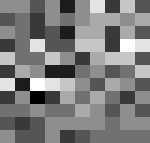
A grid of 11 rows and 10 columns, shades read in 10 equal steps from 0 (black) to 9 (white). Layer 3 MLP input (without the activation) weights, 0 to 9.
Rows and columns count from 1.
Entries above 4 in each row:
6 6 4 5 6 4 7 4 4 6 2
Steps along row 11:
down same up down up up same same same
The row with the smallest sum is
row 8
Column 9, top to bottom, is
7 5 6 9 7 4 5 2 5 5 4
